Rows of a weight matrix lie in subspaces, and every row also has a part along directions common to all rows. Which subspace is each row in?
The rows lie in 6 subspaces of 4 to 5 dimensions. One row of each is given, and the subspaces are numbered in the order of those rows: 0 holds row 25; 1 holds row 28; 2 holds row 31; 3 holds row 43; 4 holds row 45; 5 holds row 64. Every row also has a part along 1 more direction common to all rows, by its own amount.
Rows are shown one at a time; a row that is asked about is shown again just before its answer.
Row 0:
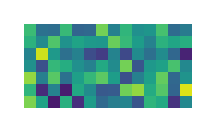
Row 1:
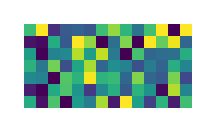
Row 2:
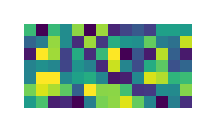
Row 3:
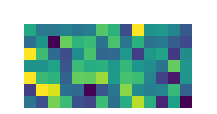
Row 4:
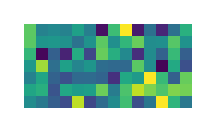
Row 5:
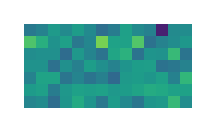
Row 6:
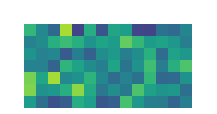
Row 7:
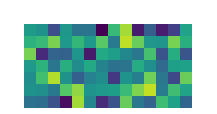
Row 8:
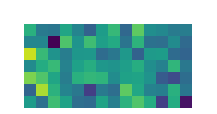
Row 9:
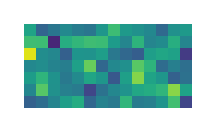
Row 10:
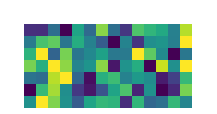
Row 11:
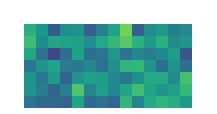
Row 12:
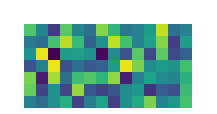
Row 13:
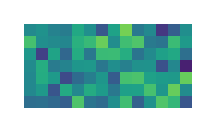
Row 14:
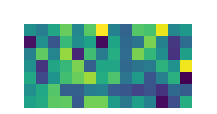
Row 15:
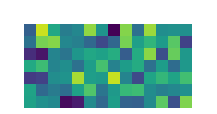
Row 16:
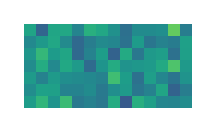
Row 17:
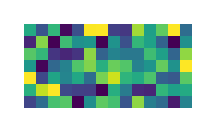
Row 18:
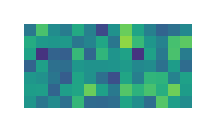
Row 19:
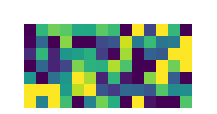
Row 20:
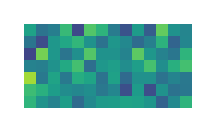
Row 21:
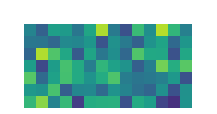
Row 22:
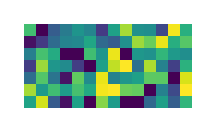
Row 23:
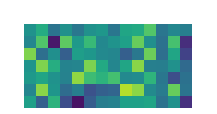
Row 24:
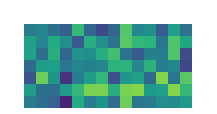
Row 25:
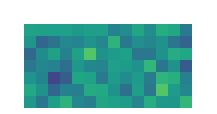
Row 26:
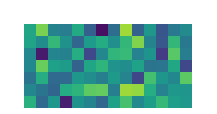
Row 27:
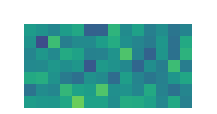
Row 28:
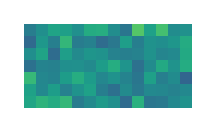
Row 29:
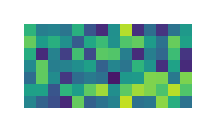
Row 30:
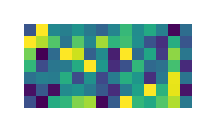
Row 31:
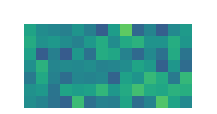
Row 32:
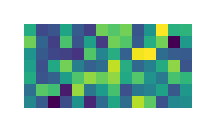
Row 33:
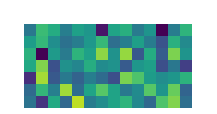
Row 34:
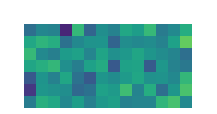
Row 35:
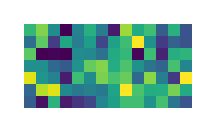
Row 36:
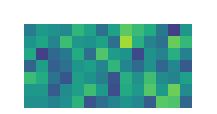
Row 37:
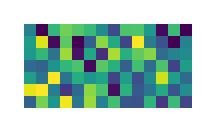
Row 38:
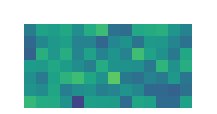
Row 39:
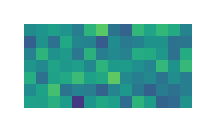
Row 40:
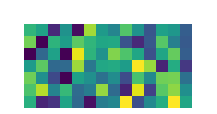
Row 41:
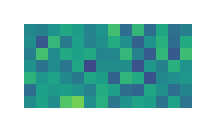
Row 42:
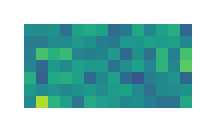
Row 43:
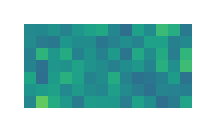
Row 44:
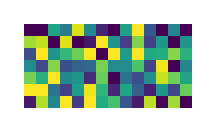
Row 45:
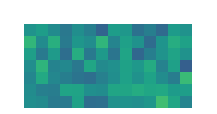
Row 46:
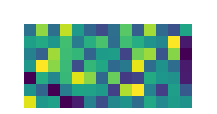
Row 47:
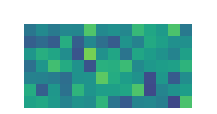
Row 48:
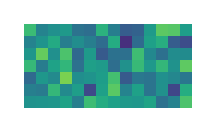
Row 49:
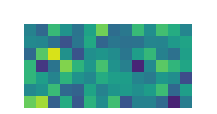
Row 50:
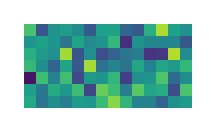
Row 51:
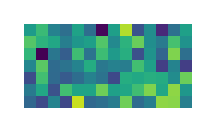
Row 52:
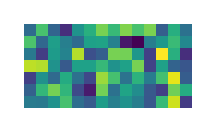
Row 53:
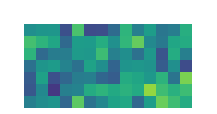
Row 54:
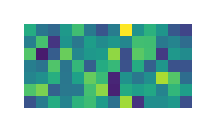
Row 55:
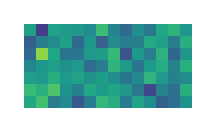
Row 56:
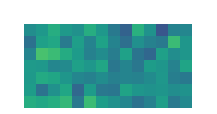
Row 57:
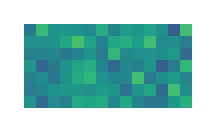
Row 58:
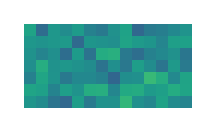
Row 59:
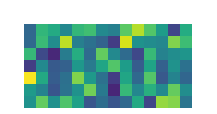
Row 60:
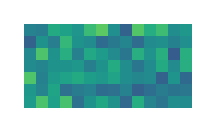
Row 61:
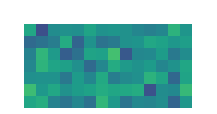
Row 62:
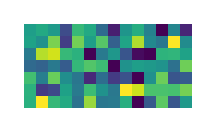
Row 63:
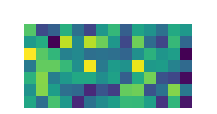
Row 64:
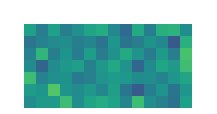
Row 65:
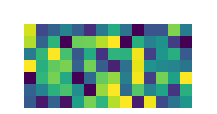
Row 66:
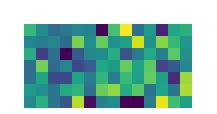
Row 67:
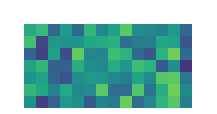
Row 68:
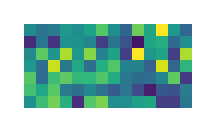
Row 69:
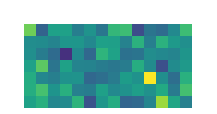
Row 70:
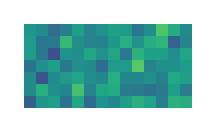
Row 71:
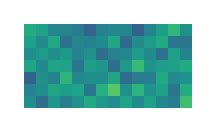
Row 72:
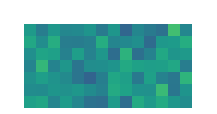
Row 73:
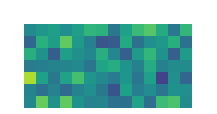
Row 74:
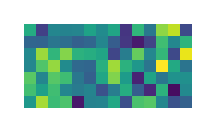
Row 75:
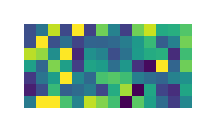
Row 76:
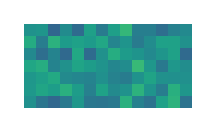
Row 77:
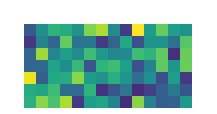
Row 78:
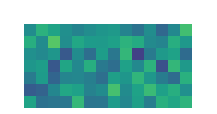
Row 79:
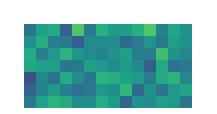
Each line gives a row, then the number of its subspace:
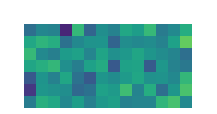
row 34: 0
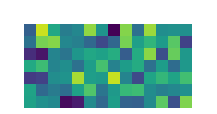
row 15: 5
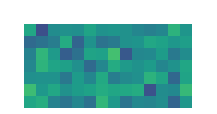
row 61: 2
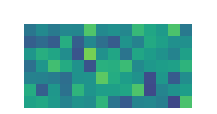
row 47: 2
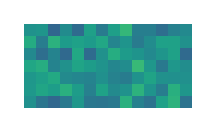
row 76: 0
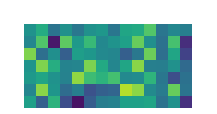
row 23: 5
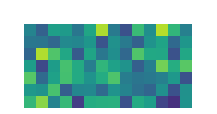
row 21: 3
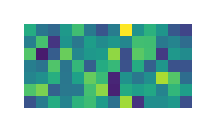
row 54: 4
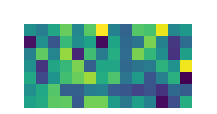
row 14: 4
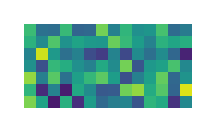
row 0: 3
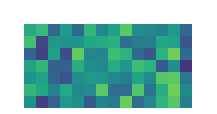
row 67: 0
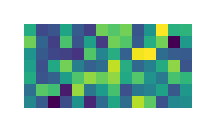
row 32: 3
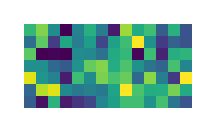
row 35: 5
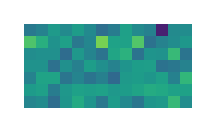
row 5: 4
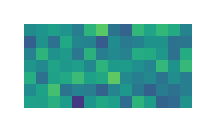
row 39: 5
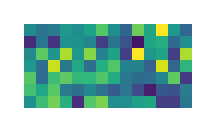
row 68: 4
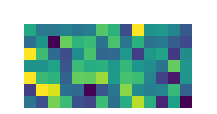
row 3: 5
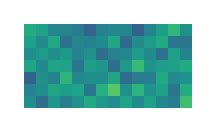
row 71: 1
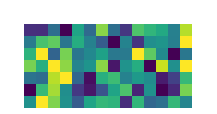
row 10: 0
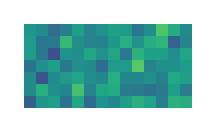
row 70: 3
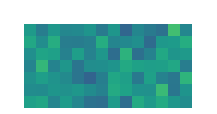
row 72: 4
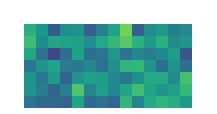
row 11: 3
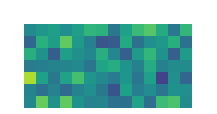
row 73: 1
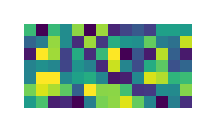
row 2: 2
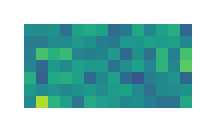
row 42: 3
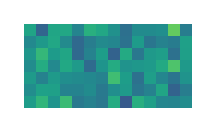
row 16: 4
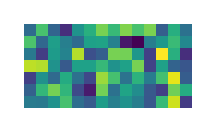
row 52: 0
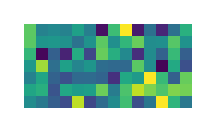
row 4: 2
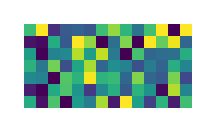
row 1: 4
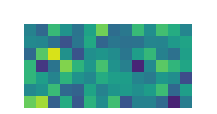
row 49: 3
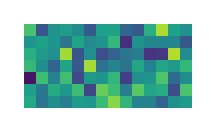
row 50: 1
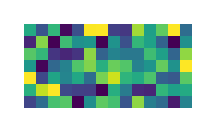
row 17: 5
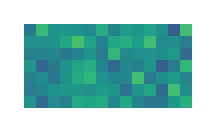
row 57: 4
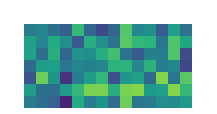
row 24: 2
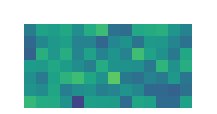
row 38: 5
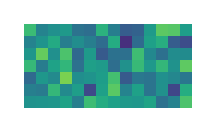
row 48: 1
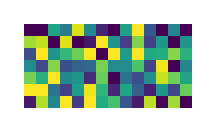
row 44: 4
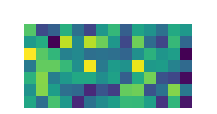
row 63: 5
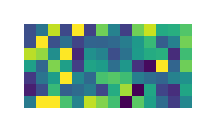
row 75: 0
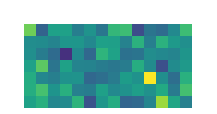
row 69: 2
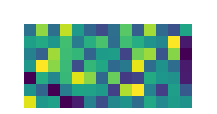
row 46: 5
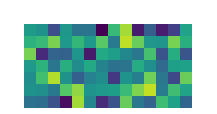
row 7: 0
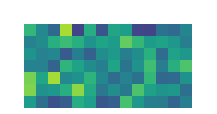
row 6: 0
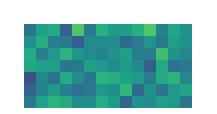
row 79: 0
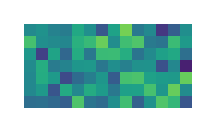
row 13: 1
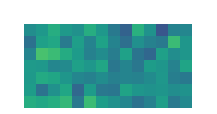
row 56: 3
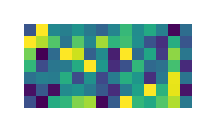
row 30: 2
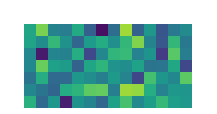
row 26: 5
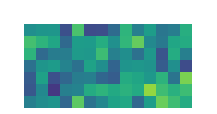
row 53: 0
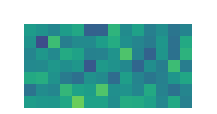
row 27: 5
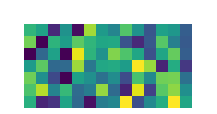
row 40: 0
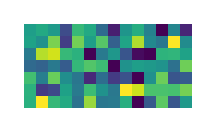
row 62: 3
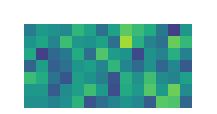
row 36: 1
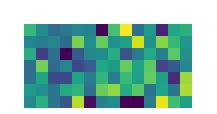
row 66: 2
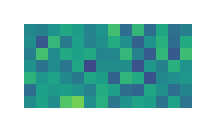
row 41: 5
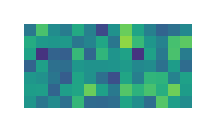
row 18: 1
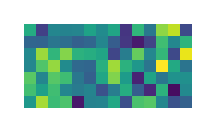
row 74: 4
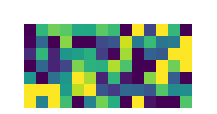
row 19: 1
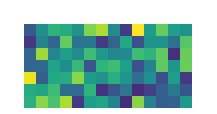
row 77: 1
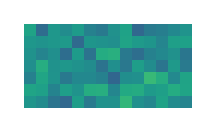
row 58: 2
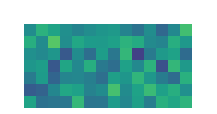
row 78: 4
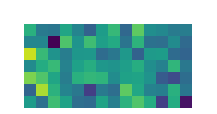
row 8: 5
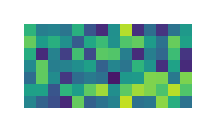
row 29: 2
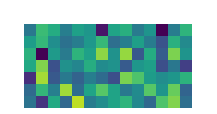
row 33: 3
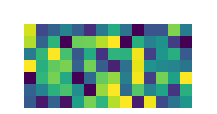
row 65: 1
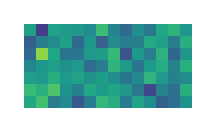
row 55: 2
